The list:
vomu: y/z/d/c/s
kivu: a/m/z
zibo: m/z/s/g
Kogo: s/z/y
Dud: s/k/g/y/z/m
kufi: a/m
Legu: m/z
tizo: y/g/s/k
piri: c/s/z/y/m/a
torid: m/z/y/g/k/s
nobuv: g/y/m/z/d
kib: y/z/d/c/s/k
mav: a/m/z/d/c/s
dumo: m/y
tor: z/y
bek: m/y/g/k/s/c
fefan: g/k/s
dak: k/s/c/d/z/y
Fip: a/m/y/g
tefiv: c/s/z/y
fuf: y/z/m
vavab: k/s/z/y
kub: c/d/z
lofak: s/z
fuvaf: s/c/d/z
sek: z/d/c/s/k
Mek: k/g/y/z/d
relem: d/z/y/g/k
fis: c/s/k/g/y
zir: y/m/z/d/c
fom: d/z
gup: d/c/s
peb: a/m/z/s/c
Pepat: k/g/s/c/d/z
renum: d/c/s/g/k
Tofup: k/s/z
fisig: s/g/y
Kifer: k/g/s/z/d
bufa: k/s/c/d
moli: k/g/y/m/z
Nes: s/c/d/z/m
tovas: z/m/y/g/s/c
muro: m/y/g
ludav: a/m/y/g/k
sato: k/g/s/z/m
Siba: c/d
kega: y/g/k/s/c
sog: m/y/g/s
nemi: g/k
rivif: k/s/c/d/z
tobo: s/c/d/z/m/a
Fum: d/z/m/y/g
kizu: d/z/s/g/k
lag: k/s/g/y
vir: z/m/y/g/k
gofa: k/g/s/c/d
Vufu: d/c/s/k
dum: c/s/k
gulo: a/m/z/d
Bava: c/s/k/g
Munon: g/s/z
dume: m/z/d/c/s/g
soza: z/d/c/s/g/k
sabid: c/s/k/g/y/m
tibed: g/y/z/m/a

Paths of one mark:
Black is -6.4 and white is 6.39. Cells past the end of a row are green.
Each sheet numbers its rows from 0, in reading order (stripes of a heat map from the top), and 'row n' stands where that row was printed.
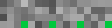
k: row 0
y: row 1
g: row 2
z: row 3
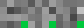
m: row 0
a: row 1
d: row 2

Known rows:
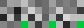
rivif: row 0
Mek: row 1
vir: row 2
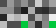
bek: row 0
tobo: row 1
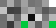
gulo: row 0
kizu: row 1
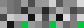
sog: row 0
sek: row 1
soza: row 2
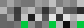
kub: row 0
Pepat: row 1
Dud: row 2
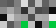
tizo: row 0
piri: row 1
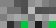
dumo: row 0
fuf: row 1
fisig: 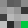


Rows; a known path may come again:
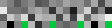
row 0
Fum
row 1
fisig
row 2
fuvaf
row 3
tibed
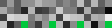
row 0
sabid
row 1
Legu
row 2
vir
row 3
piri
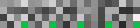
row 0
Munon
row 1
lofak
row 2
gulo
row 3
Siba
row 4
tobo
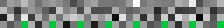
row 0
Pepat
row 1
Kogo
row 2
muro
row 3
fuf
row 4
kizu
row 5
vomu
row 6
sato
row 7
kib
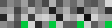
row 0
gofa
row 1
ludav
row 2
kega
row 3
tizo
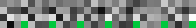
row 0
Dud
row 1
bek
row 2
dak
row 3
mav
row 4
zir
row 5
nemi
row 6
dume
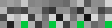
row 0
zibo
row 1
tefiv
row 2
vavab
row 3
soza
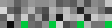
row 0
nobuv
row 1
fom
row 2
fis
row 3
Bava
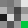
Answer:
Kifer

